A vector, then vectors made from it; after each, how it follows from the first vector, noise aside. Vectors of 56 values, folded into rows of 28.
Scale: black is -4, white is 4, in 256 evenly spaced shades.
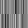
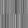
shrunk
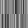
copied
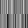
wrapped around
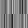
reversed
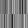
reversed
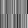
wrapped around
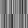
reversed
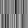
copied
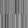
shrunk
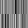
copied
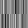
copied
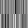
copied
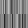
wrapped around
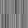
shrunk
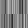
reversed
